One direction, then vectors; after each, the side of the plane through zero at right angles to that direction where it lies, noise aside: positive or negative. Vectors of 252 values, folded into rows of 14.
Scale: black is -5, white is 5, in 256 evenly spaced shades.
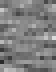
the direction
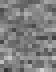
negative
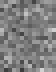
negative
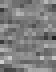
negative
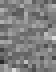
positive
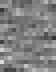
negative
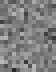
negative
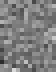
positive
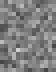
positive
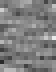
positive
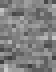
positive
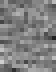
negative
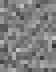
positive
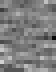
negative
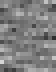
negative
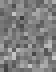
negative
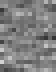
negative
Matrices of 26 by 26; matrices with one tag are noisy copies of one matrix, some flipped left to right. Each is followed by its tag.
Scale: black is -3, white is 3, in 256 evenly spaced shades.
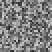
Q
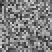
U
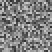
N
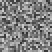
N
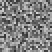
N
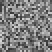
U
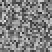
Q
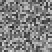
N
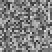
Q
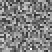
N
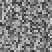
Q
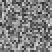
Q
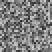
Q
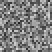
Q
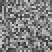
U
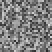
Q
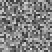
N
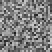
U
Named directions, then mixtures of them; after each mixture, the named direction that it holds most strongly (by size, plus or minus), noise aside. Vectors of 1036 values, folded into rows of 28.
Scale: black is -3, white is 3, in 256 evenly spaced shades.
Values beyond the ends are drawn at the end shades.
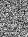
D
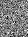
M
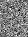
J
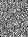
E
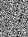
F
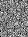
E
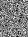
F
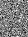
F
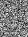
D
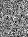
M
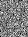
E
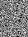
F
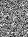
M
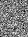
D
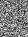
D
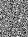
F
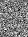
J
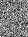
E
